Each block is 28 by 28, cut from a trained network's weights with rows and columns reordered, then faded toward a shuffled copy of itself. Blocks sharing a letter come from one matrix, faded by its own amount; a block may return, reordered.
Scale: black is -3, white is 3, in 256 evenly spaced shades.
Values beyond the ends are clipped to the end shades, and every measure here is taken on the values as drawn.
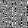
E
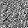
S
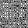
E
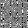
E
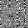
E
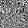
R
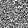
S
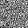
S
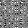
E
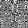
R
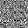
R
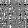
E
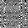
E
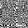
R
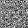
S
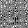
E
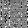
E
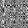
R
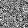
S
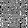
E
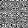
R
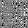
E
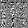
E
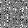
E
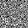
R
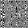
E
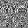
R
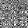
R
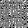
E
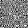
R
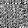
R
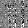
E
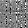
E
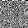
S
